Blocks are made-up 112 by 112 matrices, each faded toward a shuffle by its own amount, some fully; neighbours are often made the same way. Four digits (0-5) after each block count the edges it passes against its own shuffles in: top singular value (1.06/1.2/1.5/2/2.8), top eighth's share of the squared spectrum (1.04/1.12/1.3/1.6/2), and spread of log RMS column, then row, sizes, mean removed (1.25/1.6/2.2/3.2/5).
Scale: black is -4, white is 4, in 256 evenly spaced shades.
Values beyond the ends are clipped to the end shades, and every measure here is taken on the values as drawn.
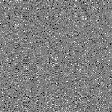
4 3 2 2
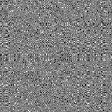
5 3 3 3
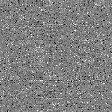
4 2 1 1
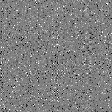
4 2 1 1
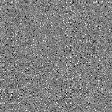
4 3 2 2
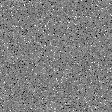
2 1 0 0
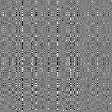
5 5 4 3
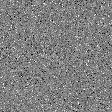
1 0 0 0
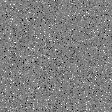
1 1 1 0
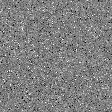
0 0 0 0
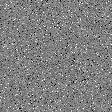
0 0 0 0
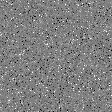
0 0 0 0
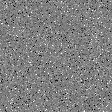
0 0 0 0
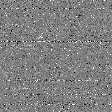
3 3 0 3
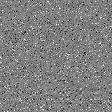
3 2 0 0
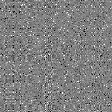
5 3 2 2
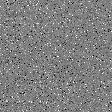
3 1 0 0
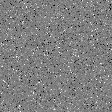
0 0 0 0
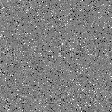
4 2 0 0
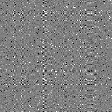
5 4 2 3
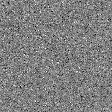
2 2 0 0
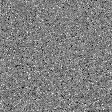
0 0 0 0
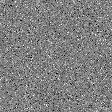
0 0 0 0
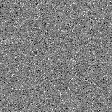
3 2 1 0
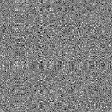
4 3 2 2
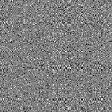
5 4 3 3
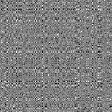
5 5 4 3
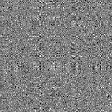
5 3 2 2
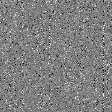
2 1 2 0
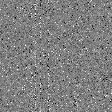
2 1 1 0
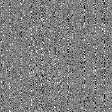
2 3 4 0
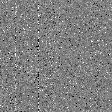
2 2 2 0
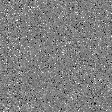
1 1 1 0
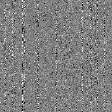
2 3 4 0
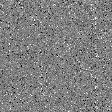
1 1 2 0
